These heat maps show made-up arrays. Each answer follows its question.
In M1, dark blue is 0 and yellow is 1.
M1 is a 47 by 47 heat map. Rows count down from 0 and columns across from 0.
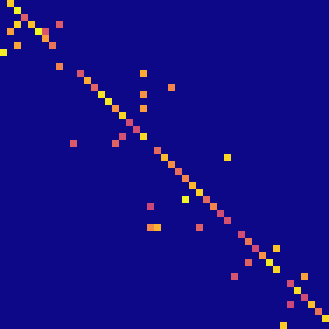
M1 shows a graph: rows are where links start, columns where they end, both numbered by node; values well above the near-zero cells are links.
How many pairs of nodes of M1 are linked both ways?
3
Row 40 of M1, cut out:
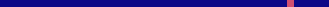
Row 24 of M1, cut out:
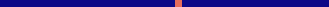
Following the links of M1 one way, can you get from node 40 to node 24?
no
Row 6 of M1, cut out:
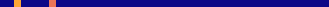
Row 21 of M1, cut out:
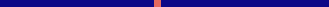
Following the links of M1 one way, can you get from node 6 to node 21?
no
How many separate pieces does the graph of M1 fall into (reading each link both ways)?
3
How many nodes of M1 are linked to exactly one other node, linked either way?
1
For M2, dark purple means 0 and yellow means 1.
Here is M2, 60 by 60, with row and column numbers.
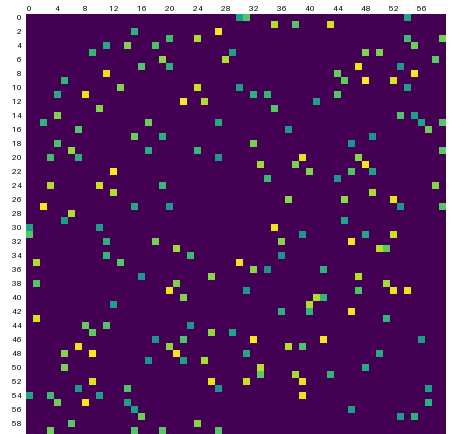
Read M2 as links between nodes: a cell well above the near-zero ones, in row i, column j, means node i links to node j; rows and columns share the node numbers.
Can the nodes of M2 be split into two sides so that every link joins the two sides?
no
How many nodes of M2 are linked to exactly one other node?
1
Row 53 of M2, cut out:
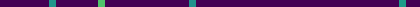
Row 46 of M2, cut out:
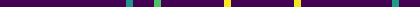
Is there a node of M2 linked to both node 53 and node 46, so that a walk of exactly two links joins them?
no
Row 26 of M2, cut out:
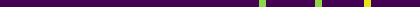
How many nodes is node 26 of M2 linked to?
3
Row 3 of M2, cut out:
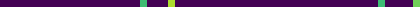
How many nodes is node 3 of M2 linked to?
4
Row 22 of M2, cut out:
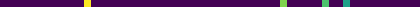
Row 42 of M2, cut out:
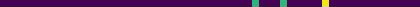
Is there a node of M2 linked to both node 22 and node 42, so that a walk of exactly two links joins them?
yes
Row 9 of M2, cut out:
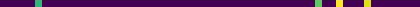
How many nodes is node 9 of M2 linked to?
4
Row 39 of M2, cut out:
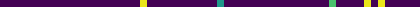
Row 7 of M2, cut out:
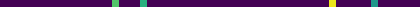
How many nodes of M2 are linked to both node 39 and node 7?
2
